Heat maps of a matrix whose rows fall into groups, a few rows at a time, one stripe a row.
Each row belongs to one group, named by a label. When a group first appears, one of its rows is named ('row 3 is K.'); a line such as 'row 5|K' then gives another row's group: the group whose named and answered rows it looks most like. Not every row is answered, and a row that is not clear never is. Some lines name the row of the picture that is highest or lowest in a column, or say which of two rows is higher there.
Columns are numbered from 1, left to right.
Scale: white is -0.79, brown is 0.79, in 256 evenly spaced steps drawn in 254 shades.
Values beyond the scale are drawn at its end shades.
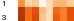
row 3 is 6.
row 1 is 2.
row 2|6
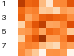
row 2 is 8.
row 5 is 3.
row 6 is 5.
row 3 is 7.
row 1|6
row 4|5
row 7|8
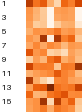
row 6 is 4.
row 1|6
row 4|2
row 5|3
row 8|8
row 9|3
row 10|6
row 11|3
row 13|5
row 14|7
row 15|4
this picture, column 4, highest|13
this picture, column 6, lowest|8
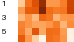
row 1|5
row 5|4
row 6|2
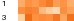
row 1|3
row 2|8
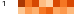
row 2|3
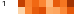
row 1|6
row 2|5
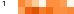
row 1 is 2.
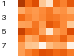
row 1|6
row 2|3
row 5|6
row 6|7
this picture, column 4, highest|8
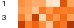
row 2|7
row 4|6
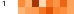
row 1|4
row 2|3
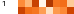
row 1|4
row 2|6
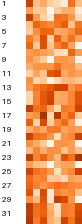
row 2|2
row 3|2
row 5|5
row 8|8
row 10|3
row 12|2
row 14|5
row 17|4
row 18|4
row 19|3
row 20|6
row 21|2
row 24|2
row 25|6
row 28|4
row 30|6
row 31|6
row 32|6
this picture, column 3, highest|17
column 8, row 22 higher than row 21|Yes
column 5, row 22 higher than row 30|Yes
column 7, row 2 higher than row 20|No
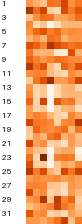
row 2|6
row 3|5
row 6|3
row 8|8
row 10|6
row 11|8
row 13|2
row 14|2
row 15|4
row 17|8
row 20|3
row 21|8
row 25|6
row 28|8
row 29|4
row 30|3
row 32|7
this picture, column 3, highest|23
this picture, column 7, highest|8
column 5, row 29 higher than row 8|Yes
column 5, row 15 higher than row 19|Yes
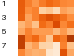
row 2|8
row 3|7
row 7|8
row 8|8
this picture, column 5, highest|3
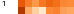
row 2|2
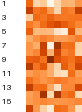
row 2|6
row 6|5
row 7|4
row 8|4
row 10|6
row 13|6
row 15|5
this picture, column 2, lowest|1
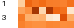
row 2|4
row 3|8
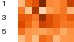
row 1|5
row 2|4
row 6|3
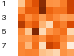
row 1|5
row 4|6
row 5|4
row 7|4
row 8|8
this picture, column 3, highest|5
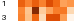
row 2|4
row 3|4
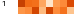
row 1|6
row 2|4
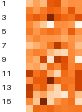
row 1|3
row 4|2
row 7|3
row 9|4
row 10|7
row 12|5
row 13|6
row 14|8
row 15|4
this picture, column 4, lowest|4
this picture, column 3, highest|15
